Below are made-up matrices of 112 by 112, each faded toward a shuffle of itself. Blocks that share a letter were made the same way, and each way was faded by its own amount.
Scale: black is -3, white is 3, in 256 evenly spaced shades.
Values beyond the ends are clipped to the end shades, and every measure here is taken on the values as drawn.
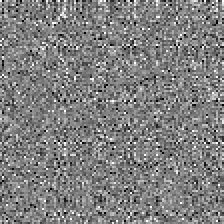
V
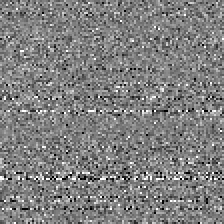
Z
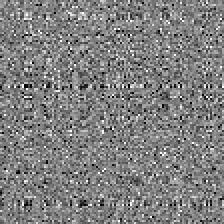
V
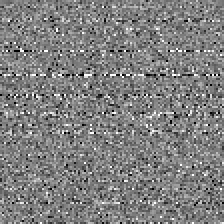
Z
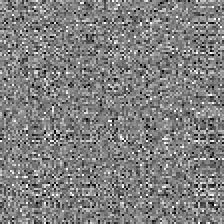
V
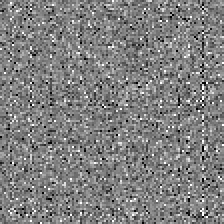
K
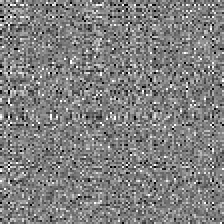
V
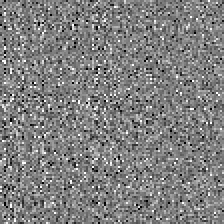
K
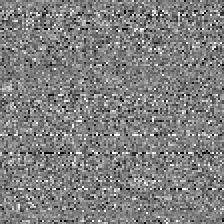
Z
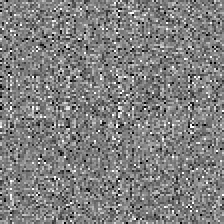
K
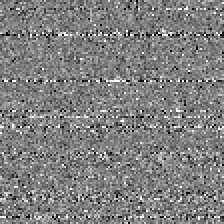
Z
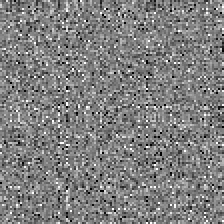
K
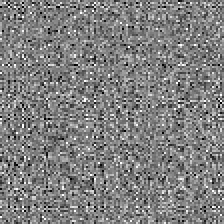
V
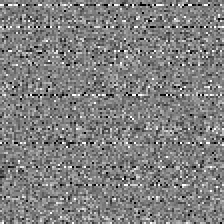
Z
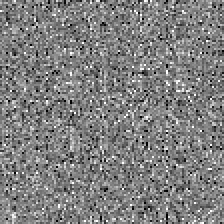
K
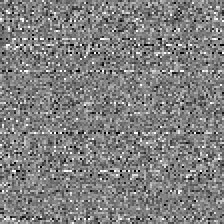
Z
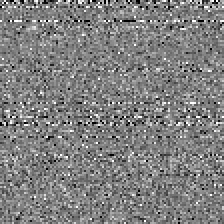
Z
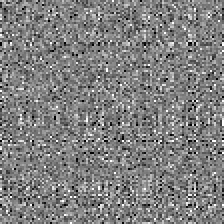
V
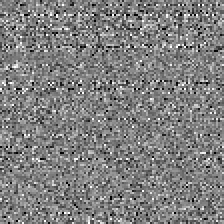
Z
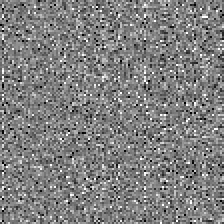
K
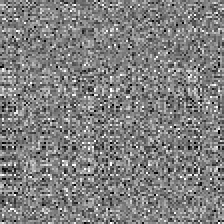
V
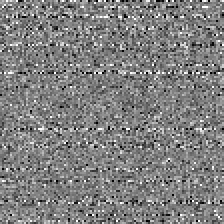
Z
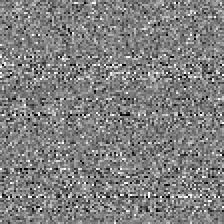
Z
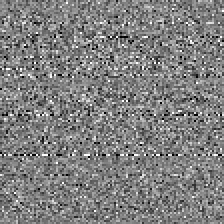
Z
